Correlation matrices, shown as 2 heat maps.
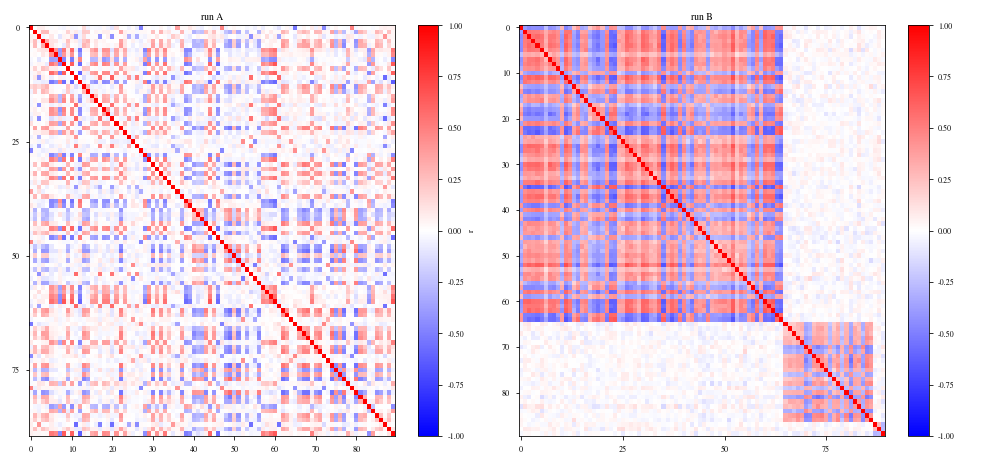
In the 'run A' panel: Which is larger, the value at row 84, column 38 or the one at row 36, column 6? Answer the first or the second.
the second
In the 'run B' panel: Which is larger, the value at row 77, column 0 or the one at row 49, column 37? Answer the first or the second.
the second
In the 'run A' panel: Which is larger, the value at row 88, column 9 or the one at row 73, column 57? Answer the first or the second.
the first
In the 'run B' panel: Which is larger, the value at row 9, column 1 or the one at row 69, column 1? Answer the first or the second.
the first
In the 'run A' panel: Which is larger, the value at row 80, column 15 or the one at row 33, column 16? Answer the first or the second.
the second
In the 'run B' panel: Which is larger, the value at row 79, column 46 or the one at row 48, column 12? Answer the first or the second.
the second
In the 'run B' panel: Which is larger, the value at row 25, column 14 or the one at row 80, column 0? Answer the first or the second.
the second
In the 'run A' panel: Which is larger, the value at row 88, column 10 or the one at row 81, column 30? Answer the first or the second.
the second
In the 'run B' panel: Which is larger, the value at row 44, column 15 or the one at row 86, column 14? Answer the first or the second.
the first
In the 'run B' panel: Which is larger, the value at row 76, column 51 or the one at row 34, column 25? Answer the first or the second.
the second
